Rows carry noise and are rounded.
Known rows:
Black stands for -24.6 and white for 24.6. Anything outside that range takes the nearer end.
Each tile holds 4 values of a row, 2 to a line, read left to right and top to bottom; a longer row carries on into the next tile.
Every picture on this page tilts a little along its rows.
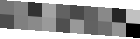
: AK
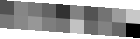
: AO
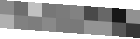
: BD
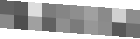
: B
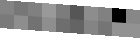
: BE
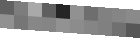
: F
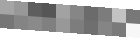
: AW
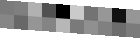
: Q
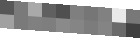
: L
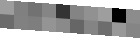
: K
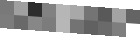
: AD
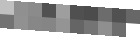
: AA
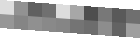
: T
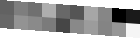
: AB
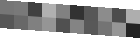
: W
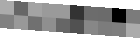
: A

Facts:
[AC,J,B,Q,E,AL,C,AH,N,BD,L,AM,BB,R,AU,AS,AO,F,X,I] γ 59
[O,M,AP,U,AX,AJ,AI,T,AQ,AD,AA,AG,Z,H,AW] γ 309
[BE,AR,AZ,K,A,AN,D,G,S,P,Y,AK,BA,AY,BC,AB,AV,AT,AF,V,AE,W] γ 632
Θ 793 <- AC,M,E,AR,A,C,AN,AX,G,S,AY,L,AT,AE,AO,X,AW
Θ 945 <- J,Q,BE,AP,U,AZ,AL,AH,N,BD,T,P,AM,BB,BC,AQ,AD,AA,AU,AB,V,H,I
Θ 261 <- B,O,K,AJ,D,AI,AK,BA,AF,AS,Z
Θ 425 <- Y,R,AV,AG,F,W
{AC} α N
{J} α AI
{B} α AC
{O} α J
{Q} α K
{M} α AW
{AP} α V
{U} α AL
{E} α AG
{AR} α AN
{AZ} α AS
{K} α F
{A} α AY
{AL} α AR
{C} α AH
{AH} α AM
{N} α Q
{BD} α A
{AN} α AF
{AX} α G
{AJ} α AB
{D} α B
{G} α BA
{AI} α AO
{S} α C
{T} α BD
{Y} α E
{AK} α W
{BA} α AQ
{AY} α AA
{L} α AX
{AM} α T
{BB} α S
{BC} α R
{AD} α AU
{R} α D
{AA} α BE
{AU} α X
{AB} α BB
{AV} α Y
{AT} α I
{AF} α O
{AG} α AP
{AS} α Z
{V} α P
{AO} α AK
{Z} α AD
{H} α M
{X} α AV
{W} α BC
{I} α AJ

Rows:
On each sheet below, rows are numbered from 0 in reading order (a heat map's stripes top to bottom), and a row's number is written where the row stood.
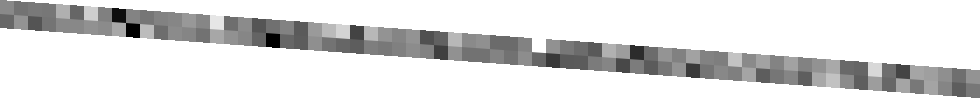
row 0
AF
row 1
AH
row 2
D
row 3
R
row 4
BC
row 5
V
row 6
AC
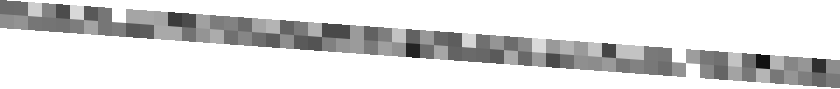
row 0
E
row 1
AI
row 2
AL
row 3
Y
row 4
AP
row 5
N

